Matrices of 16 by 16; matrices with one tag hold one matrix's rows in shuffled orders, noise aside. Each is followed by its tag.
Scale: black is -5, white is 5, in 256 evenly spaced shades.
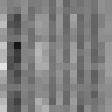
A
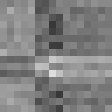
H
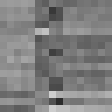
H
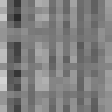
A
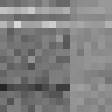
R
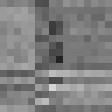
H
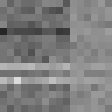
R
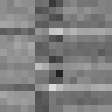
H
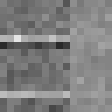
R
